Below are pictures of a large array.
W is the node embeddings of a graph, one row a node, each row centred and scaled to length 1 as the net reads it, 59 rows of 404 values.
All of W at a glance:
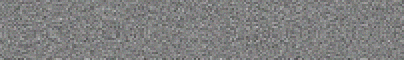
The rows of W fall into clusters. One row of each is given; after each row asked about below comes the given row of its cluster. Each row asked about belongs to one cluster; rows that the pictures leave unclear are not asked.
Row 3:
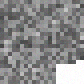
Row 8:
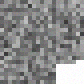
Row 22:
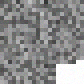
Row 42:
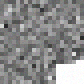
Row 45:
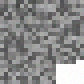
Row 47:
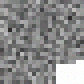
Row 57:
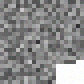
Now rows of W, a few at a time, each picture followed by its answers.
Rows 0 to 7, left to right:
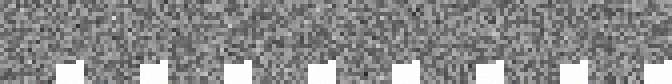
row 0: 57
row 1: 22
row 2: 45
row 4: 47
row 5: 42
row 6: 22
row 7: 45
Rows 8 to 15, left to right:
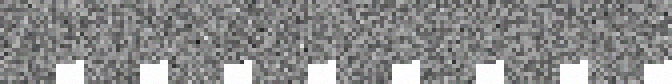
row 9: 22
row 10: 3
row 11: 8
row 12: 42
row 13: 57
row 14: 22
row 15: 45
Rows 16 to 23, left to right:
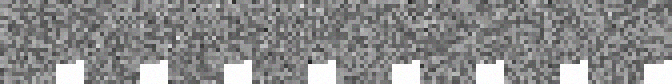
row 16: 47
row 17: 8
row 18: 8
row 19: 8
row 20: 3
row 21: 45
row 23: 42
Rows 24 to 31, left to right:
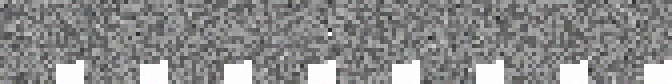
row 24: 3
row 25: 45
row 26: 42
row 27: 42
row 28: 47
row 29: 22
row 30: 3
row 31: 22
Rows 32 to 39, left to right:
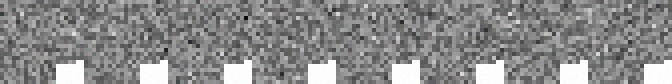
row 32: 42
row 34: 3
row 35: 47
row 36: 3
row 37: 3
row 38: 45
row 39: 42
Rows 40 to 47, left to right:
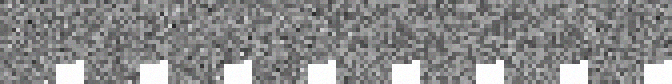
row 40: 8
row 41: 8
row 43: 22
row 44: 3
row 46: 3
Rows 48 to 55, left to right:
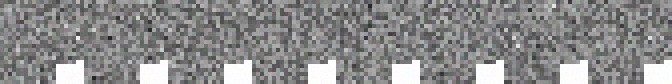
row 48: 42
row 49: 3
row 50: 47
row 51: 22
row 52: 45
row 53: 57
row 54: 8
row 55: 22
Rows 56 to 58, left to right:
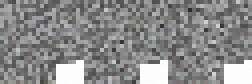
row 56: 42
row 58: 45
